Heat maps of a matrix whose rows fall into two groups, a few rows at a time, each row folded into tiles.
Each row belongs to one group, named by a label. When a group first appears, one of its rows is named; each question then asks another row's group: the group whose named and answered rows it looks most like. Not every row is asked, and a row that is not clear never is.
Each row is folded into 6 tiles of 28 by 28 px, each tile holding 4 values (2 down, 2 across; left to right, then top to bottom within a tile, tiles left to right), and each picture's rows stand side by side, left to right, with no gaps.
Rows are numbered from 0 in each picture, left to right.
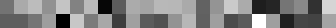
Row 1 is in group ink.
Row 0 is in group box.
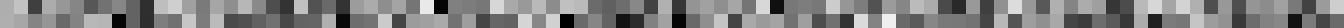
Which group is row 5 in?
ink
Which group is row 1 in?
ink
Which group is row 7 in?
ink
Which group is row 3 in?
ink
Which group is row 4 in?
box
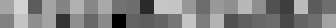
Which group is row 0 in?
ink
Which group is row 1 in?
ink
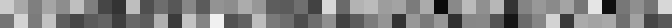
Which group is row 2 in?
box
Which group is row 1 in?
ink
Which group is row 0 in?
ink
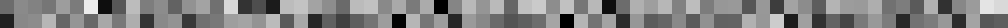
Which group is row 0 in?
box
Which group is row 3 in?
box
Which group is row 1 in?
box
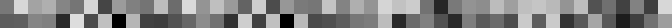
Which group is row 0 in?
box
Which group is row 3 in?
ink
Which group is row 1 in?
box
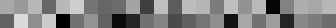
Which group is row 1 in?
box
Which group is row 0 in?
ink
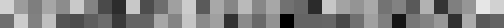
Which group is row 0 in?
ink
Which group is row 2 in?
box
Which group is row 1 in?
ink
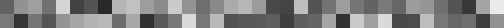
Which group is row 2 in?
ink
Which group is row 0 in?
box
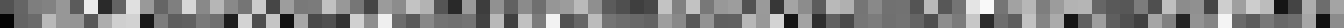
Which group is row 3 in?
ink
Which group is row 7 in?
ink
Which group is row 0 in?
box
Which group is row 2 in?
ink
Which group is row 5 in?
box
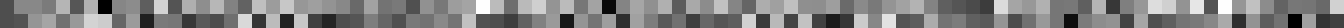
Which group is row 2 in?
box
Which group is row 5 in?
ink
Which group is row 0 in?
box
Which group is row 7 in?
ink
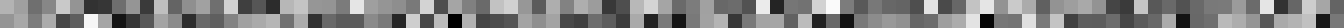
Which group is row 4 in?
box
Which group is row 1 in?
box
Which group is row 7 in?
box
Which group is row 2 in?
box
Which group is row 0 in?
ink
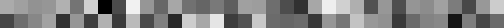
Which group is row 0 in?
box
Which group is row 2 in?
ink
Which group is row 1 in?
ink
